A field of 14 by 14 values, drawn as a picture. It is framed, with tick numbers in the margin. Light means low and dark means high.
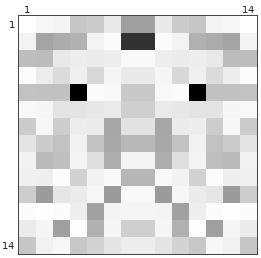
It is mirror symmetric from left to right. No single row or column stands out from its neighbours. The values are skewed, with a long tail toward high values.
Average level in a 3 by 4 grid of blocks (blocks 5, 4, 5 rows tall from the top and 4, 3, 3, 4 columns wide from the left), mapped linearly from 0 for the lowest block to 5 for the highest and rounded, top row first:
5 2 2 5 | 1 4 4 1 | 0 2 2 0
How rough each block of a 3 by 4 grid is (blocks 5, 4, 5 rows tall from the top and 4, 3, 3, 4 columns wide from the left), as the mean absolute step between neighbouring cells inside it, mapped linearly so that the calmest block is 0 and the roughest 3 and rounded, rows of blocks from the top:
3 3 3 3 | 0 2 2 0 | 2 3 3 2
